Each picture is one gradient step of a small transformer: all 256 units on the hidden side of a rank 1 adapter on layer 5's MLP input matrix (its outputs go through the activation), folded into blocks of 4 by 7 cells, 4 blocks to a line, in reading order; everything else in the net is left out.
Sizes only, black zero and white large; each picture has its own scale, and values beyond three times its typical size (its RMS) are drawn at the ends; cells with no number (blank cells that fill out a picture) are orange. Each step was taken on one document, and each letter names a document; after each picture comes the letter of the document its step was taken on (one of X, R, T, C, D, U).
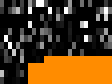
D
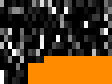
D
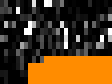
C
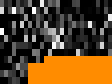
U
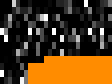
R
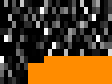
D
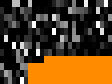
R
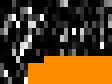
R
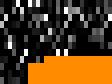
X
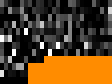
U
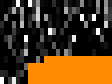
X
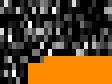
U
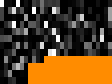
U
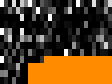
D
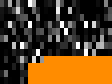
C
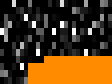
R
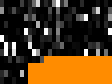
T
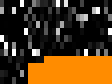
T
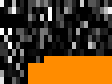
D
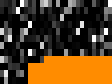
D
